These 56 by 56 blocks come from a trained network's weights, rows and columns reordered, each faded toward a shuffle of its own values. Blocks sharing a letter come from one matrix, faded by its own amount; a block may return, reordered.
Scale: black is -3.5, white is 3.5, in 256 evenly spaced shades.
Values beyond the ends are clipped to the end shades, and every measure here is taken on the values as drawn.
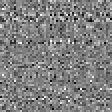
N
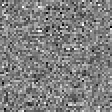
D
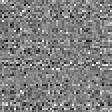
N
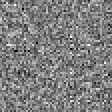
D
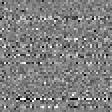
N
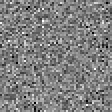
D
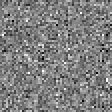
D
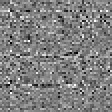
N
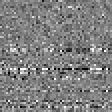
N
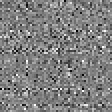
N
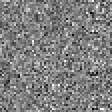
D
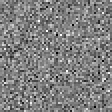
D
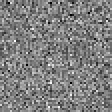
D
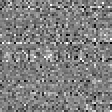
N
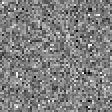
D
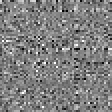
N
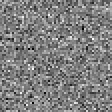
D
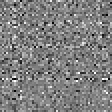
N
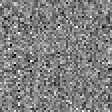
D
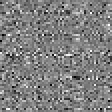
N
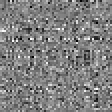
N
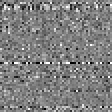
N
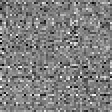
N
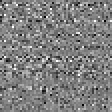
N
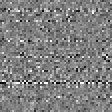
N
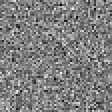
D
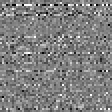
N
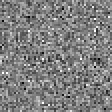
D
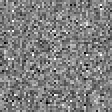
D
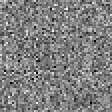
D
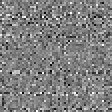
N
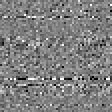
N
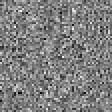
D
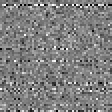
N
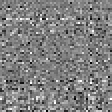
N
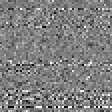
N
